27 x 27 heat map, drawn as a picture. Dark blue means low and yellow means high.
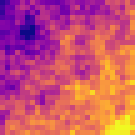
No row or column stands out. There is an overall slope up to the bottom right. The bottom right is the ninth with the highest average. There are no lone odd cells. The texture is blotchy. The halves do not mirror each other. The top left is the ninth with the lowest average. There are no regular stripes.
